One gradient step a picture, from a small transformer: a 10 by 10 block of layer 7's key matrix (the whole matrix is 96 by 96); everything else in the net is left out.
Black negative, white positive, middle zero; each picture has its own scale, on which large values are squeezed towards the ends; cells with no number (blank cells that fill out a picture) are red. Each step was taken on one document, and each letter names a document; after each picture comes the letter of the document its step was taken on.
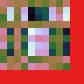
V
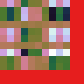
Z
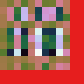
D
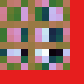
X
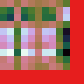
D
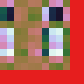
D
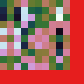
V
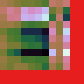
D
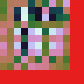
V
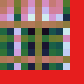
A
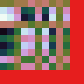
V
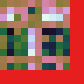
A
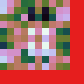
V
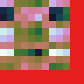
Z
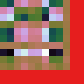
Z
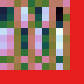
V
